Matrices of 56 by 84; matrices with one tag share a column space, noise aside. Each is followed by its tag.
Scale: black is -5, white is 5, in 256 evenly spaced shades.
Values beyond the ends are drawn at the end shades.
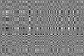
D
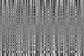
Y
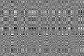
D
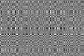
D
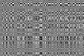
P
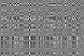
P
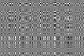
P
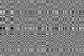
D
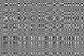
P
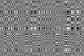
D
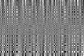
Y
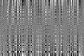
Y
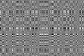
D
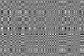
D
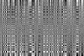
Y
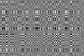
D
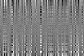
Y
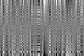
Y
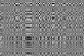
P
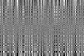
Y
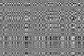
P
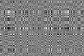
D
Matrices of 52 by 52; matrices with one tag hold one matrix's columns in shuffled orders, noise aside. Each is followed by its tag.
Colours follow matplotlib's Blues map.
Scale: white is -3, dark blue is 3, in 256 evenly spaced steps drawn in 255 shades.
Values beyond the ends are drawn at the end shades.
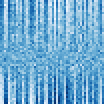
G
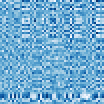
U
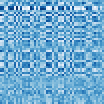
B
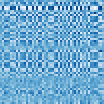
B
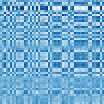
B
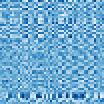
U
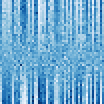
G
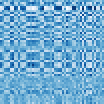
B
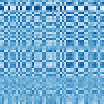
B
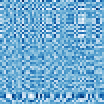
U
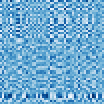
U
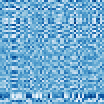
U
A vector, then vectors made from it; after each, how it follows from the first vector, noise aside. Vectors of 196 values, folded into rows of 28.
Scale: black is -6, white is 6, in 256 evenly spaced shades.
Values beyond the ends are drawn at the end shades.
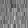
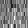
scaled up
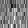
scaled up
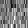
scaled up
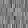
sign-scrambled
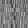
sign-scrambled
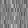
sign-scrambled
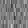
sign-scrambled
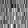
scaled up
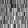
scaled up
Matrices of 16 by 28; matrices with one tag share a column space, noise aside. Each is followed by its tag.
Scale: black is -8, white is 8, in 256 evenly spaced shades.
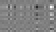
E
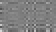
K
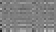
K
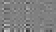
K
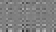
K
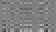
K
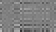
K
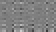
K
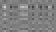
E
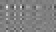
E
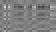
E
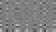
K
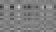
E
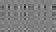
E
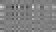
E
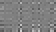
K
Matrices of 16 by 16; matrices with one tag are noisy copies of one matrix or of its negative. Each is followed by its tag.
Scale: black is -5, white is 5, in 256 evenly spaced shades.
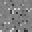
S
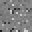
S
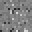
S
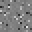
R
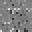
S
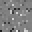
S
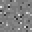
R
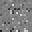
S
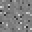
R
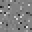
R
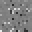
S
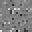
S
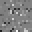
S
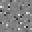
R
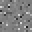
R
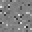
R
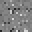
S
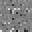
S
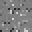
S
